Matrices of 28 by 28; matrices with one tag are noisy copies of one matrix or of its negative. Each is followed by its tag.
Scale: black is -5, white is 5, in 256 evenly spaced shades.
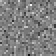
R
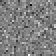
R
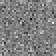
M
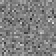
M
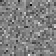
R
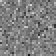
R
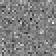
M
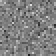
R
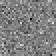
M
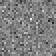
M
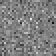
M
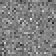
M
